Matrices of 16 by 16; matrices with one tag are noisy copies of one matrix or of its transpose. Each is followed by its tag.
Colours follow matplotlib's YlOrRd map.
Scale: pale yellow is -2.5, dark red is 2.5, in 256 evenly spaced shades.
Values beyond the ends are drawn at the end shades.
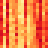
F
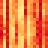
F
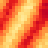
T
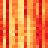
F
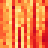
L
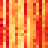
F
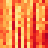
L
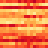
F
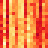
F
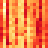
F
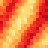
T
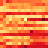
L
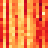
F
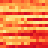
L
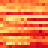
L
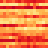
F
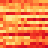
L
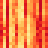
F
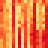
L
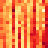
L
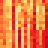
L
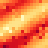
T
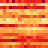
F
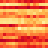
F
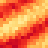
T
